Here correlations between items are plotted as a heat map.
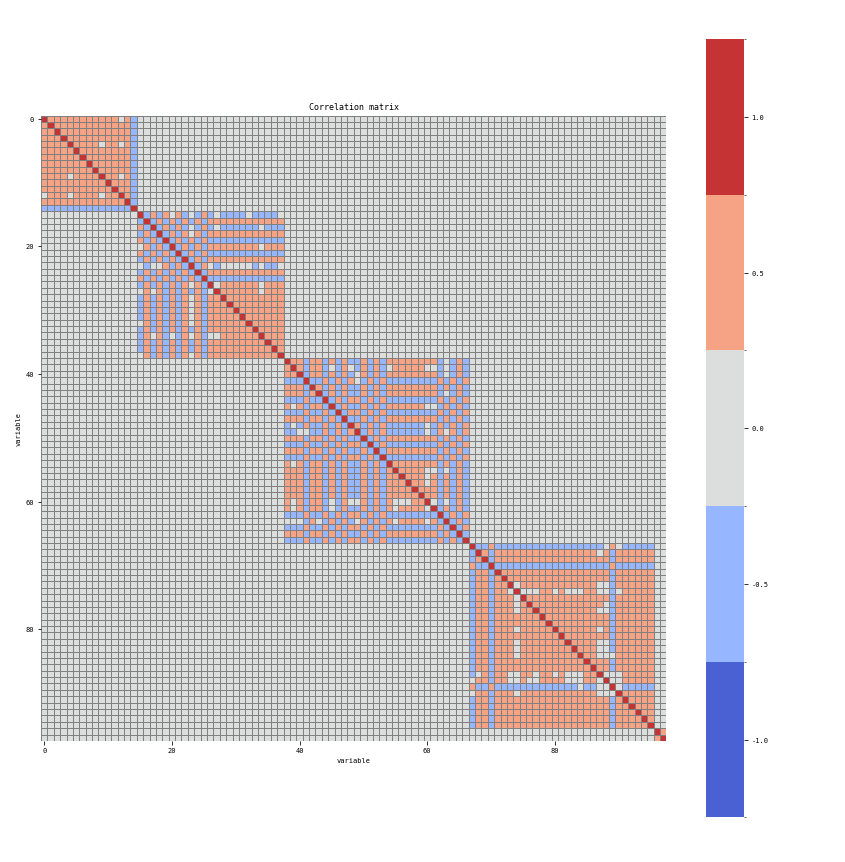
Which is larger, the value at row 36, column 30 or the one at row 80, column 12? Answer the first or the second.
the first
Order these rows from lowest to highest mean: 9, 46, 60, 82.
46, 60, 9, 82
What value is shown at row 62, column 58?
-0.5
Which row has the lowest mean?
70
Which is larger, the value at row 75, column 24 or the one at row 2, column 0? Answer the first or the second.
the second
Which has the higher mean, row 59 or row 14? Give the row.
59
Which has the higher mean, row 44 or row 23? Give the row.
23
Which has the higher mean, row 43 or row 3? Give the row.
3
